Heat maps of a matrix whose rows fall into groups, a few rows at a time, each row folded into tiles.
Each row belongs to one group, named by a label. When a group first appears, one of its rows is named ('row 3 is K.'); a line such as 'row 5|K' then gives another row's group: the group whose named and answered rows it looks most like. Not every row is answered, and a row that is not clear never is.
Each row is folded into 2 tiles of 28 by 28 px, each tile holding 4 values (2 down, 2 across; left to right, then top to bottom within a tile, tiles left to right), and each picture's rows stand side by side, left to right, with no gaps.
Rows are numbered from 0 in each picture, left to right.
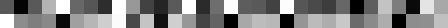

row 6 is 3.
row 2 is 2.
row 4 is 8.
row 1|8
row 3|2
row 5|8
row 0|3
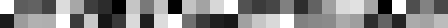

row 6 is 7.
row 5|3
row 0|8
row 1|2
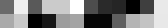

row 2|3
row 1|7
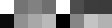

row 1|8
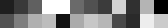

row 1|8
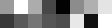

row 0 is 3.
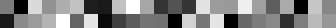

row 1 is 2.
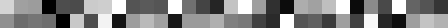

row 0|7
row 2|8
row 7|8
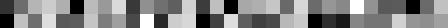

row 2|2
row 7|3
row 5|7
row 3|7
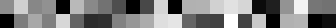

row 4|2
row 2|3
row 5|7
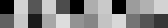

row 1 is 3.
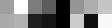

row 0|7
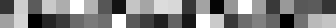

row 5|8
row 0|7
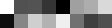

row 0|8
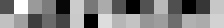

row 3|3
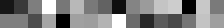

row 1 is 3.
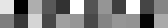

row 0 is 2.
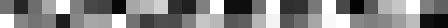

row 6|3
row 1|8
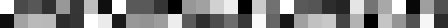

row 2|8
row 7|2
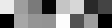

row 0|8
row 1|2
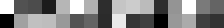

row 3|7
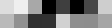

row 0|7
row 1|3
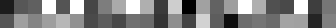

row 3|2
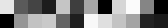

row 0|8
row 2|7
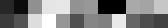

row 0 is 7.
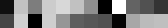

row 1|7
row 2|8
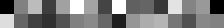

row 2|8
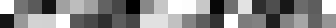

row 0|8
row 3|7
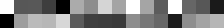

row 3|8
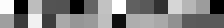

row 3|7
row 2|8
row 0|2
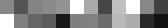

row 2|7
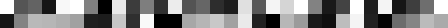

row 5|7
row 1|7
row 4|7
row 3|8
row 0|8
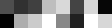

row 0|3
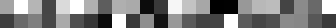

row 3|7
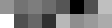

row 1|3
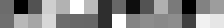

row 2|3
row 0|3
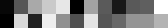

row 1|2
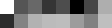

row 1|3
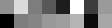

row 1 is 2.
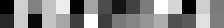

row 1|2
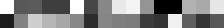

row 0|8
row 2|7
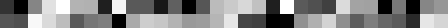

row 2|8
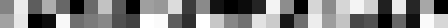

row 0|7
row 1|3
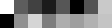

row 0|8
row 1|3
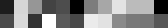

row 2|7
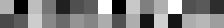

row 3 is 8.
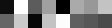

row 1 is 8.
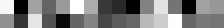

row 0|2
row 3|3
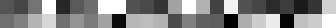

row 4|8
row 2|8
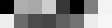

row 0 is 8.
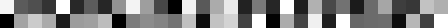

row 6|3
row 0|8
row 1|8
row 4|2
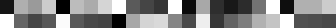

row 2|8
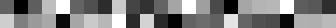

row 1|8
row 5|8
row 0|3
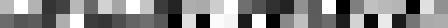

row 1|7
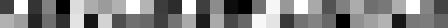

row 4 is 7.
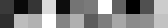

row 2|3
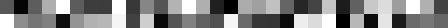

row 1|8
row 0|3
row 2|2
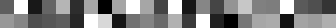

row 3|2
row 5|8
